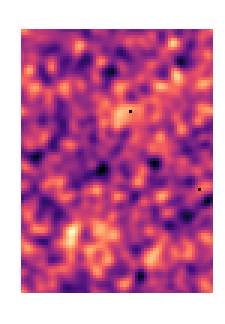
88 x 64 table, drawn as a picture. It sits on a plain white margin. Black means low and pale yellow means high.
Lone odd cells: 2, each lower than its neighbours. Average level on the scale: 50%. Slope: none. Grain: blotchy. Seam: none. Mirror symmetry: none. Histogram: bell-shaped.
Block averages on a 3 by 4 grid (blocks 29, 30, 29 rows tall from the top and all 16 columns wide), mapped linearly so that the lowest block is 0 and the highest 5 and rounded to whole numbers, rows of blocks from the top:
2 1 3 4 | 0 0 2 1 | 2 5 2 1
